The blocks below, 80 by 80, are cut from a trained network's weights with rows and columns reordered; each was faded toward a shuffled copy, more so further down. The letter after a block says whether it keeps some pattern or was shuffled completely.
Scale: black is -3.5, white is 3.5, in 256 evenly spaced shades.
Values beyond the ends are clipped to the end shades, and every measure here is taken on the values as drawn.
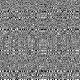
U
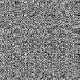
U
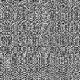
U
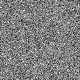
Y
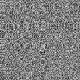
U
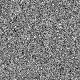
Y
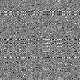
U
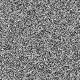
Y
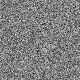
Y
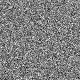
Y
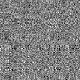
U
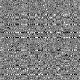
U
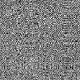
U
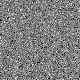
Y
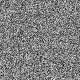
Y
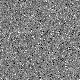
Y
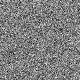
Y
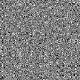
U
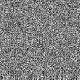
U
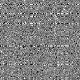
U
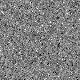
Y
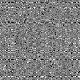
U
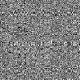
U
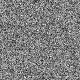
Y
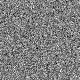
Y
